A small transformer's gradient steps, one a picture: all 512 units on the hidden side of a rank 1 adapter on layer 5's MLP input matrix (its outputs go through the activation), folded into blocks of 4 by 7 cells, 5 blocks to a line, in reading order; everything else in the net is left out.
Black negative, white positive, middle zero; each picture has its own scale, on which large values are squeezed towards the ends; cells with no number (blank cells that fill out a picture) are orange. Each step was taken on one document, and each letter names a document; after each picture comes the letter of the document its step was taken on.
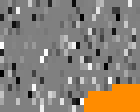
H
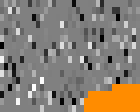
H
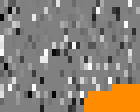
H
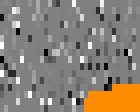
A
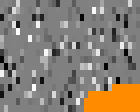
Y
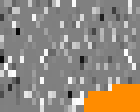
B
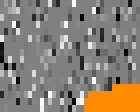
Y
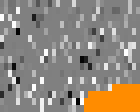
H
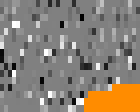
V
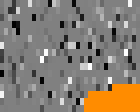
H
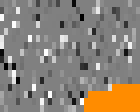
V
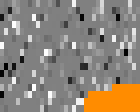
V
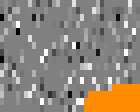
B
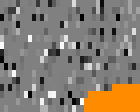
Y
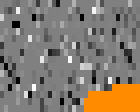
Y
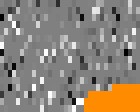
V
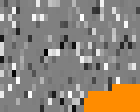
A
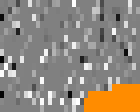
B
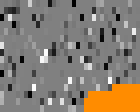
H
